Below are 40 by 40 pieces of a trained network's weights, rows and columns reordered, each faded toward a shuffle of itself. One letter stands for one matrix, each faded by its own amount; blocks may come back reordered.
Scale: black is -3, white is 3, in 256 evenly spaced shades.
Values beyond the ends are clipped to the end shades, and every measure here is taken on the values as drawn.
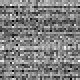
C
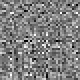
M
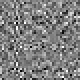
M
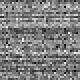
C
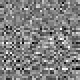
M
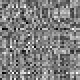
M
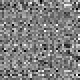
M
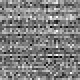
C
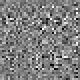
M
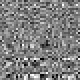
M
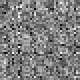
M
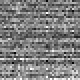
C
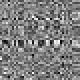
M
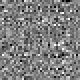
M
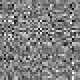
M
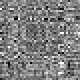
M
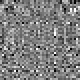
M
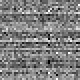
C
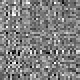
M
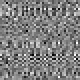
M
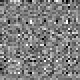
M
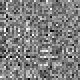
M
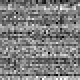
C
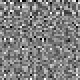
M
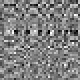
M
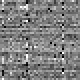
C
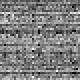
C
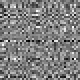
M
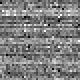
C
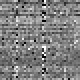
C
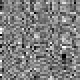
M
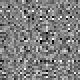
M
